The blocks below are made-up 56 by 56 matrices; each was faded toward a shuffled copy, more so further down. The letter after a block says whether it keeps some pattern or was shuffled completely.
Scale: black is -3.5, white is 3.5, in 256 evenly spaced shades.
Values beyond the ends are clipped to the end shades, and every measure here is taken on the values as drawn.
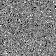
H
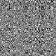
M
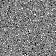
H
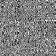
M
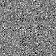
M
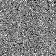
H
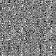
M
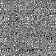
M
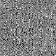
M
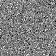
H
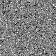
H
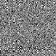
M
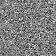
H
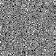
M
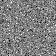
H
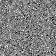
H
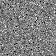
H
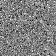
H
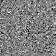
M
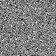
H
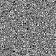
M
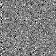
M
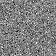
H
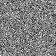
H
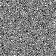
H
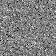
H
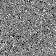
H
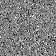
H
